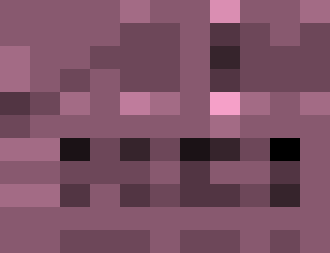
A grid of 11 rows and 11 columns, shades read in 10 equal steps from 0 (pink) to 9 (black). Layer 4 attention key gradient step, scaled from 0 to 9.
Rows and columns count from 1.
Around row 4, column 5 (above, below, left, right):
5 2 4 5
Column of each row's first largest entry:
1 8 8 8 1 1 10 7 10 1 3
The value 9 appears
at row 7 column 10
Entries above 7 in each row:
0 0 0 0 0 0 3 0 0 0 0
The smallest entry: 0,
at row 5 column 8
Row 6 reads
5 4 4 4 4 4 4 3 4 4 4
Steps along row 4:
up up down up same down up down same same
